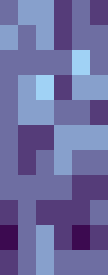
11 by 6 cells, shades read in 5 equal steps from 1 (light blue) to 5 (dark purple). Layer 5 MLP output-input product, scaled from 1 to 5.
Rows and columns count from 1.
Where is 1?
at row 3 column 5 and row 4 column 3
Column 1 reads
3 2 3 3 3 3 3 3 4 5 4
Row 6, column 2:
4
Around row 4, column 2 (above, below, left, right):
3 2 3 1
